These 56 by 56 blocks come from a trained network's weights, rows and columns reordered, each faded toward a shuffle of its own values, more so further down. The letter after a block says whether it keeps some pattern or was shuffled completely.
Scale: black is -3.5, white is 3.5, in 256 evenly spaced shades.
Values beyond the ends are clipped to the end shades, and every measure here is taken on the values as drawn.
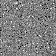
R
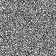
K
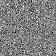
K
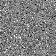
K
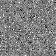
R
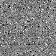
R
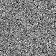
K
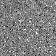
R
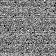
R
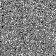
K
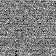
R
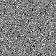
K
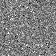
K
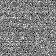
R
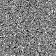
K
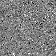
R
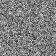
K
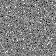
K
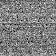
R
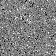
K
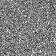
K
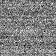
R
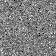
K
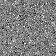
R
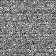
R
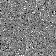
K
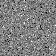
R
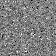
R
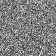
K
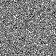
K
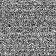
R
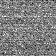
R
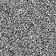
K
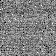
R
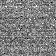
R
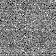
R
